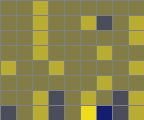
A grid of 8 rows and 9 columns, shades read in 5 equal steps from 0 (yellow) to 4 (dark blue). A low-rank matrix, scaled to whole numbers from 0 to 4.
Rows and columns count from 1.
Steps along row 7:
same down up down down up up down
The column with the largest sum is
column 8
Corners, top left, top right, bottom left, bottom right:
2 2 3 1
